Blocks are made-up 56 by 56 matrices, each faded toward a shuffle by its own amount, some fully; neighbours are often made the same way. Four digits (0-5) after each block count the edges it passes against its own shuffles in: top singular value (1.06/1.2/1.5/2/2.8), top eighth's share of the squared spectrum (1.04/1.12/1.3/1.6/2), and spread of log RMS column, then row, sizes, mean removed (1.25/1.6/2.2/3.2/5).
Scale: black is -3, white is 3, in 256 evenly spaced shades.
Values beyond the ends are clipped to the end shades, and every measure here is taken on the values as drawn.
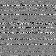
2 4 0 4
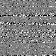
2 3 0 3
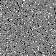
0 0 0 0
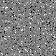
3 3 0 0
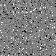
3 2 1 0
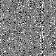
2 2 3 0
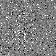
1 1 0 0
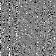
2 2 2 0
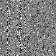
2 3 3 0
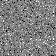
0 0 0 0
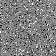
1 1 0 0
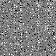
3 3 2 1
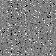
3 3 2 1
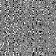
4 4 3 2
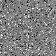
2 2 1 0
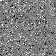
2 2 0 0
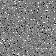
0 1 0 0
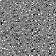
3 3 1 1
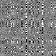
4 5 3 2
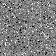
0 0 0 0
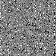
2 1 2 0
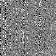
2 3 3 0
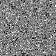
0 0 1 0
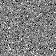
0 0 0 0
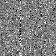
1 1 2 0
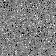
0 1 0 0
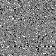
3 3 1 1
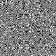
3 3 0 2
